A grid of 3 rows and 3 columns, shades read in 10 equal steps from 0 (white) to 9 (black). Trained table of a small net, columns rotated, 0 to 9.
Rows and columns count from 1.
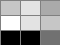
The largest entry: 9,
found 2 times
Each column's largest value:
9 9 5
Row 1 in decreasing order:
3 2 1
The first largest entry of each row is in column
3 3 1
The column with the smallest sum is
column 3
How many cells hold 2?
2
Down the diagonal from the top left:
2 1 5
